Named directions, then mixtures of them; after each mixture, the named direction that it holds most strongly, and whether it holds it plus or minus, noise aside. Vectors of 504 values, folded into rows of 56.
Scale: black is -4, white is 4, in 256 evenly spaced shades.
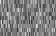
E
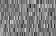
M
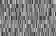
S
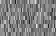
E, plus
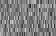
M, plus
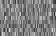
S, minus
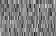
M, plus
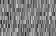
E, minus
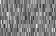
E, plus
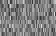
S, plus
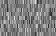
E, plus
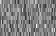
E, plus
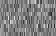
M, plus
